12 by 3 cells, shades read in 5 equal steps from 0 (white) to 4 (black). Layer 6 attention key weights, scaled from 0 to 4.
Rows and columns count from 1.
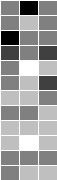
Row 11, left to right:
2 2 2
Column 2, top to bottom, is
4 1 2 2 0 1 1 2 1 0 2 1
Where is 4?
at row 1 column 2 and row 3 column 1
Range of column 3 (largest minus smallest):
2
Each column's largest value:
4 4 3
